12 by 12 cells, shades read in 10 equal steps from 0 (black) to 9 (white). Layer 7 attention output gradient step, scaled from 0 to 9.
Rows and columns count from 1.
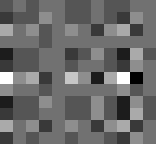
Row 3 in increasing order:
2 2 3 4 4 4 4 5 5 5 6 6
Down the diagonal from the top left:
3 3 5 3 4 3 5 4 3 1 2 4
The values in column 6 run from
2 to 7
